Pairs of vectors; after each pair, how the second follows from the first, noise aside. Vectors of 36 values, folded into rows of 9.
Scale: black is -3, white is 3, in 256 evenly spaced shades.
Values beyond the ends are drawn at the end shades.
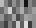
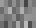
shrunk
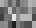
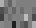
partly zeroed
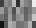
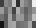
copied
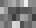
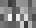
shuffled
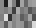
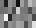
copied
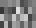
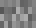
shrunk
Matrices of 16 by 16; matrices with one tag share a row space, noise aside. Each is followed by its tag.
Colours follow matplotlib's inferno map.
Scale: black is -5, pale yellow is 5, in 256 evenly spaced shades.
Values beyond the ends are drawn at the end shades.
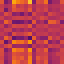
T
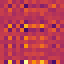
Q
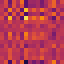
Q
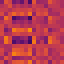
T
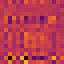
Q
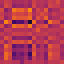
T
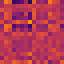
T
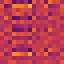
T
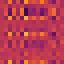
Q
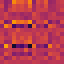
T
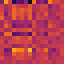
T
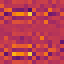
T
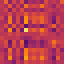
Q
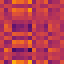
T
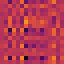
Q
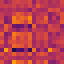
T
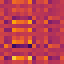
T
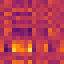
T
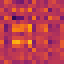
T
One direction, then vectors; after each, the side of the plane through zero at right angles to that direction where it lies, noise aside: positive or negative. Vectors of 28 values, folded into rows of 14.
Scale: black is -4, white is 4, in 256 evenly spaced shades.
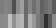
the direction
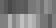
positive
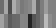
negative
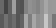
negative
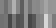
negative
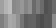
positive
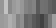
positive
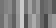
positive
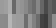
positive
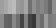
negative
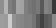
positive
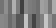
negative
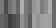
negative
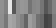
positive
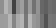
positive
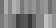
negative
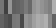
negative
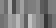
positive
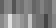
positive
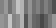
positive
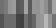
negative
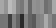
negative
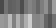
positive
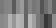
positive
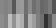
positive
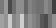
positive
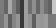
negative
